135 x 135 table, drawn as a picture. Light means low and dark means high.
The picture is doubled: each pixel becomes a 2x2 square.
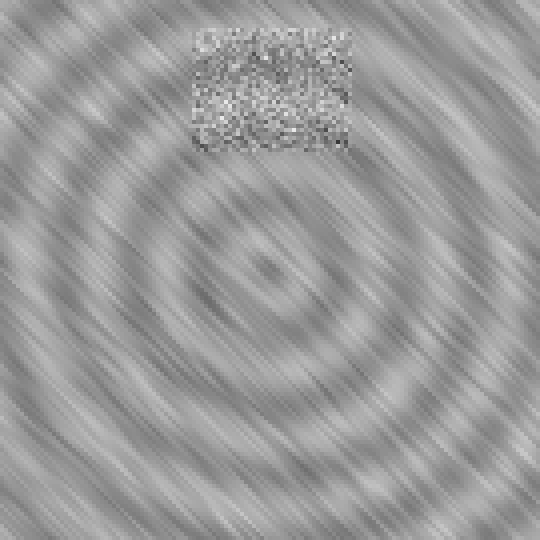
No overall slope runs across the table. Rings spread out from the centre. The histogram is bell-shaped. The top middle is the roughest part. An odd patch, rougher than its surroundings, sits in the top middle. No row or column stands out.
